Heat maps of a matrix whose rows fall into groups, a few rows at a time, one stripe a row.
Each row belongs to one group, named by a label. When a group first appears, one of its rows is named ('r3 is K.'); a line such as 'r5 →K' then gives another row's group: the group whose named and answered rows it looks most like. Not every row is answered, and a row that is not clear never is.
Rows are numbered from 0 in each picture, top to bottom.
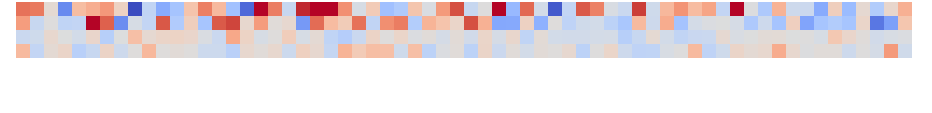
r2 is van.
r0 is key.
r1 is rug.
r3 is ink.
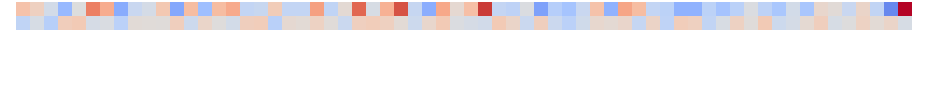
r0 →rug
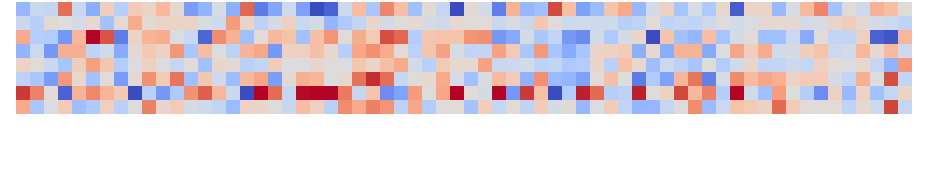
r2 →rug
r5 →ink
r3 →ink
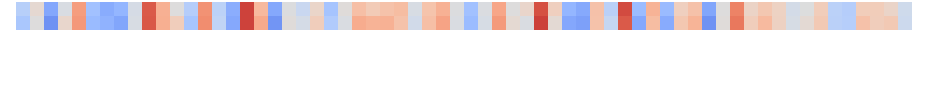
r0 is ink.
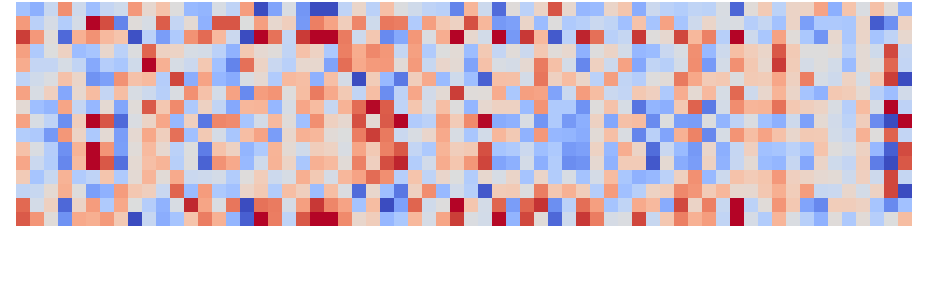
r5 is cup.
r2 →key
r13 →cup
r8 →rug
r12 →ink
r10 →rug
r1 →rug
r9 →ink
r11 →rug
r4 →ink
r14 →key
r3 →ink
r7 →ink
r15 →key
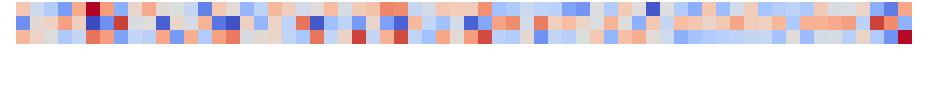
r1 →cup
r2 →rug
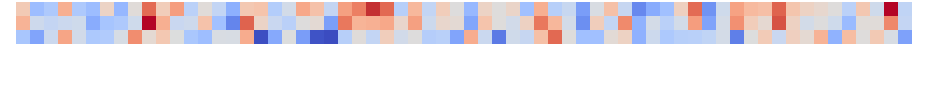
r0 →ink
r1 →ink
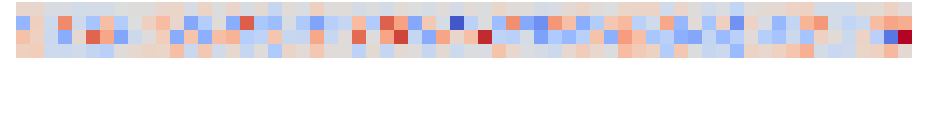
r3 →cup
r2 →rug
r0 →cup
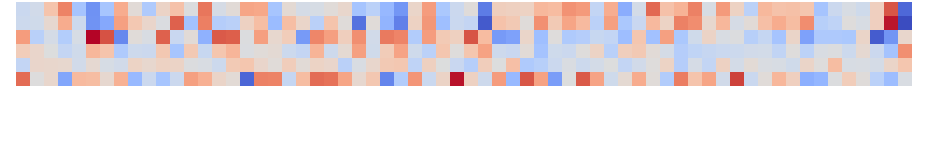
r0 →cup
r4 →van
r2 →rug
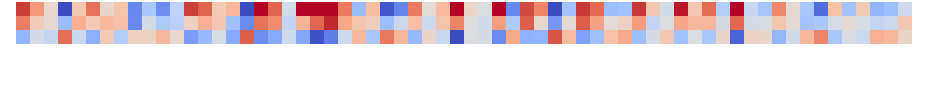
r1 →key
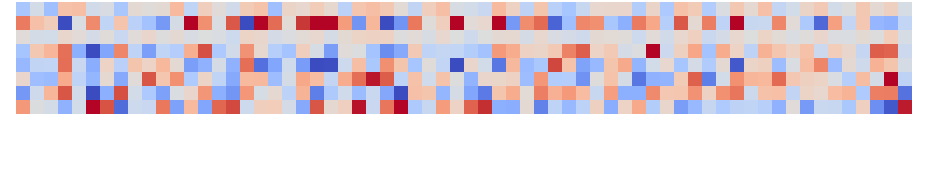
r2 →ink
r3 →cup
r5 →ink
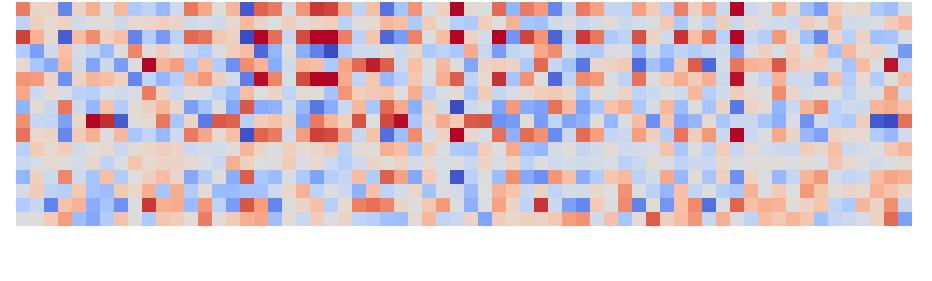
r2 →key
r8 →rug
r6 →ink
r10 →van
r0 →key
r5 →key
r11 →van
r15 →cup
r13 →cup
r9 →key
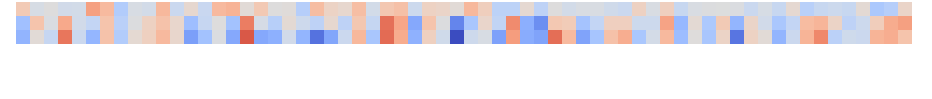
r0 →rug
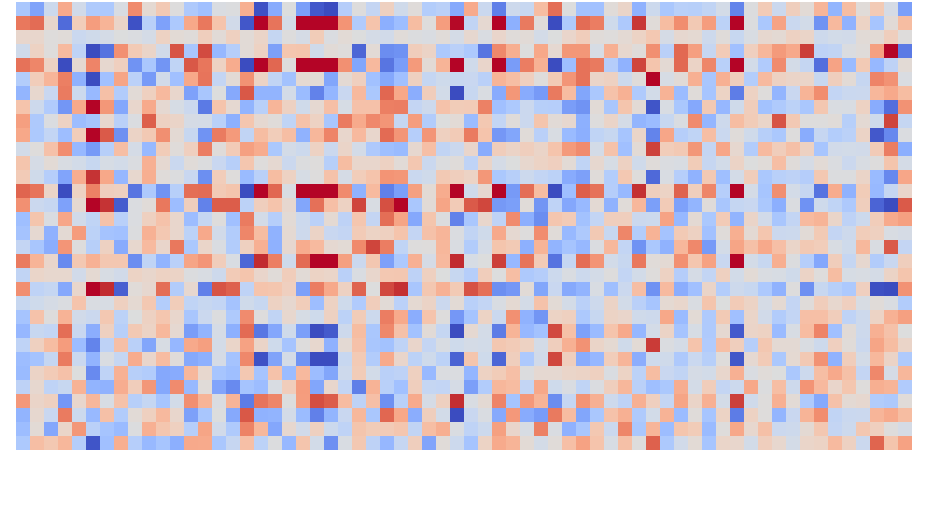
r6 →van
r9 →rug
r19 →van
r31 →cup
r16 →ink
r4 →key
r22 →van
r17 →ink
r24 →cup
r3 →cup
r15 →van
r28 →key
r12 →rug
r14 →rug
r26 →cup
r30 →ink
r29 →van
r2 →cup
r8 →ink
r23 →van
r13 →key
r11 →ink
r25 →van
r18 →key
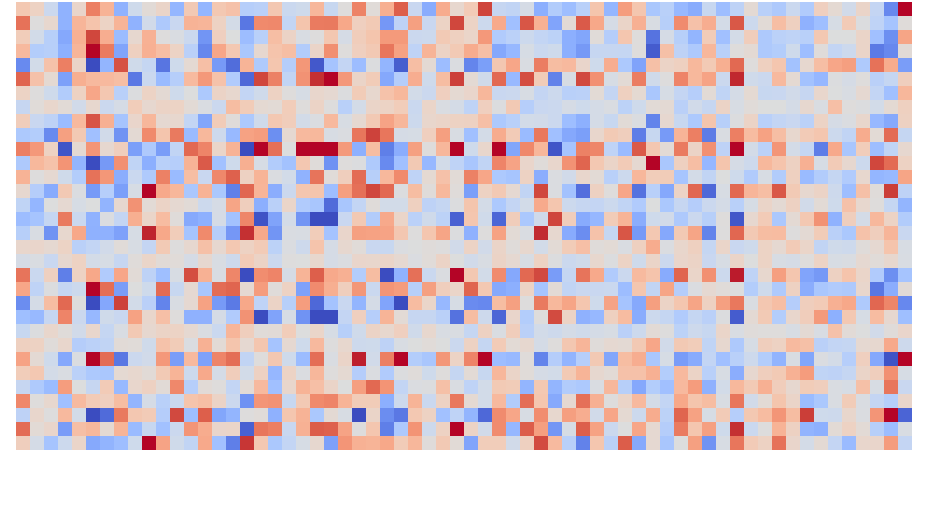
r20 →rug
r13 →ink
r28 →key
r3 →rug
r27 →ink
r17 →cup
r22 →van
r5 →key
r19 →key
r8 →rug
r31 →ink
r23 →van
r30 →key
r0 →rug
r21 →cup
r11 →cup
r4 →cup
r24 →cup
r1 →key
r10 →key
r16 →ink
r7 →van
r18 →ink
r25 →rug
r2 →rug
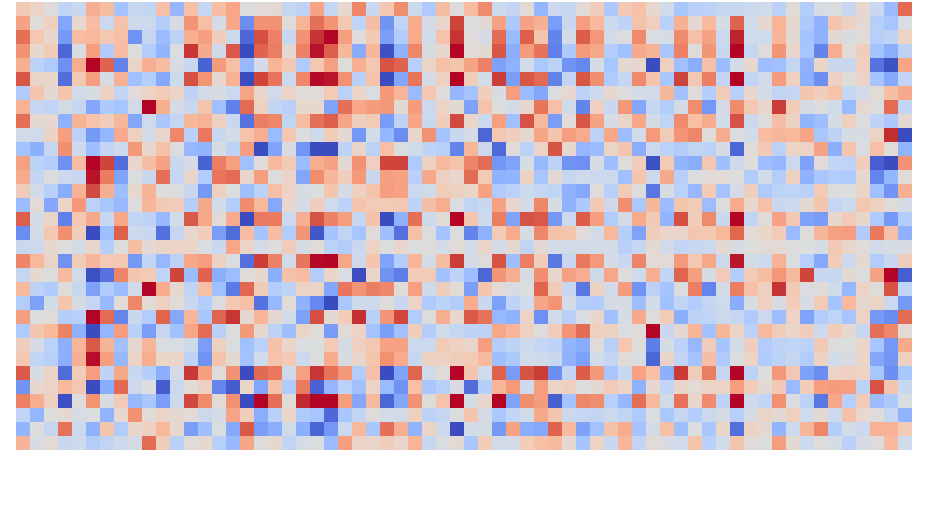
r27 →cup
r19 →cup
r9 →cup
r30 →van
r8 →key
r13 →rug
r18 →key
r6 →van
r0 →rug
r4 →rug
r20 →ink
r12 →rug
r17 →van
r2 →key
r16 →cup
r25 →rug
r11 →rug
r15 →key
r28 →key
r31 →ink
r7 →ink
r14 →ink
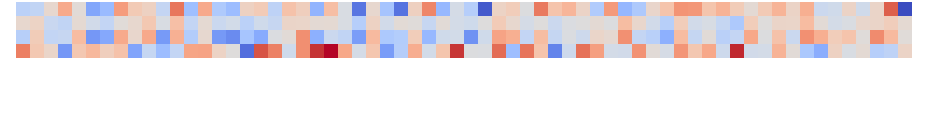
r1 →cup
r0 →cup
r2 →cup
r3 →key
